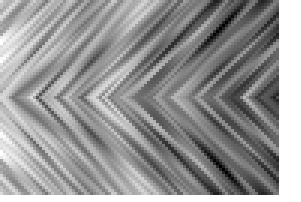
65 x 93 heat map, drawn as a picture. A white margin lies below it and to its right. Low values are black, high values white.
The field climbs toward the left. The top and bottom halves mirror each other. The values follow a bell shape. No single row or column stands out from its neighbours.
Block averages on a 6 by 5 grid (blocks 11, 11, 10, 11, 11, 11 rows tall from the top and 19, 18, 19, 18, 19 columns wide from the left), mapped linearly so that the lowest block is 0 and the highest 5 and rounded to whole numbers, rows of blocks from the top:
43310 | 53211 | 43321 | 43321 | 53211 | 43310
